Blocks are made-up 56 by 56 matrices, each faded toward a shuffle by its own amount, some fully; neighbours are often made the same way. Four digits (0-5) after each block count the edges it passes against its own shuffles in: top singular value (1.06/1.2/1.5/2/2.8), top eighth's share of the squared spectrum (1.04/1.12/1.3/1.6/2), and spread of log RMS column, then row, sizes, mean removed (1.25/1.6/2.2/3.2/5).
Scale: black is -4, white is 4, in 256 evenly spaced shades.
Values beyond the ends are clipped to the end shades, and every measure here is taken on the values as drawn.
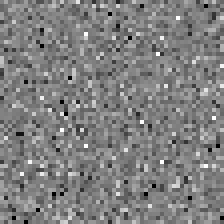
2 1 0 0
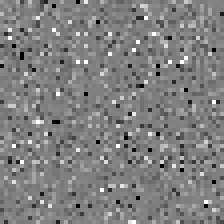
2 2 0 0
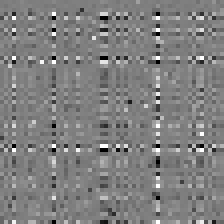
5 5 4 3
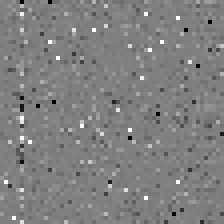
3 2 0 0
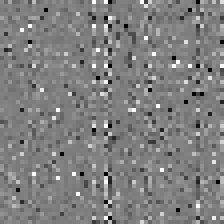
4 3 2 1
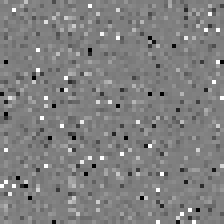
1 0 0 0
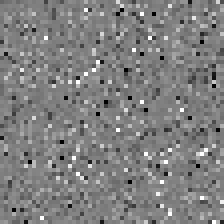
2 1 0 0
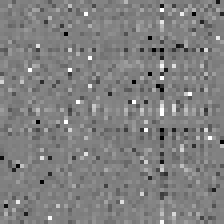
4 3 1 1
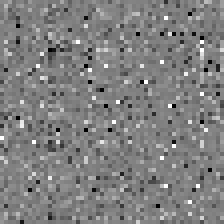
3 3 1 1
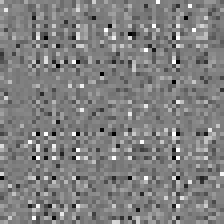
4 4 2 2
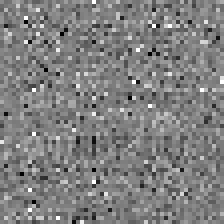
3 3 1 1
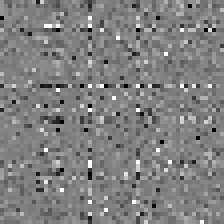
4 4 2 2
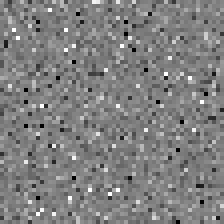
0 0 0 0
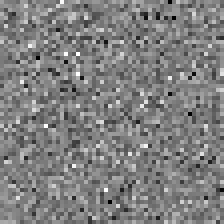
2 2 0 1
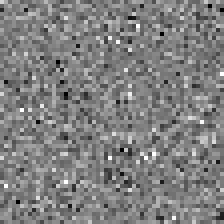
3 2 0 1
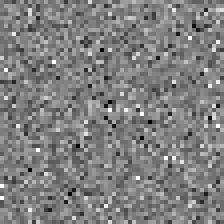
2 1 0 0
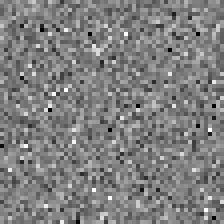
1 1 0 0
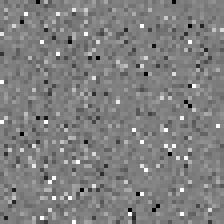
0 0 0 0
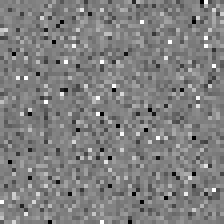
0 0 0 0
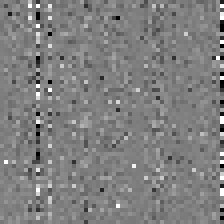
3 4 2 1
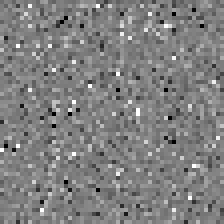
1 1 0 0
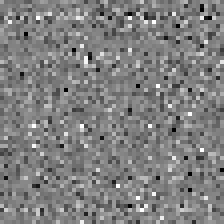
1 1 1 1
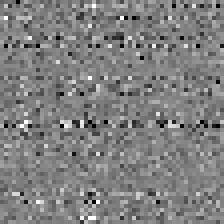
2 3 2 3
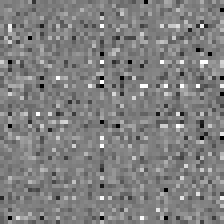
2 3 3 2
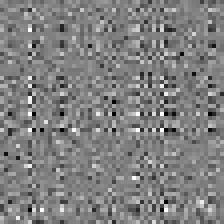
5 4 3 3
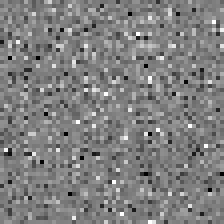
3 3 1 0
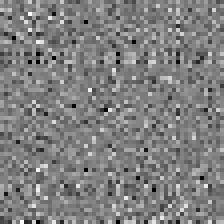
4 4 2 2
